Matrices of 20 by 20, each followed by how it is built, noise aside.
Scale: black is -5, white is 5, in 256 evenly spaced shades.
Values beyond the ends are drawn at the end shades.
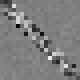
banded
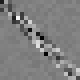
banded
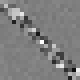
banded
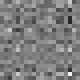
low rank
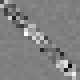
banded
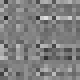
low rank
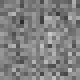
low rank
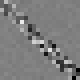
banded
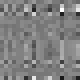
low rank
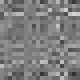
low rank
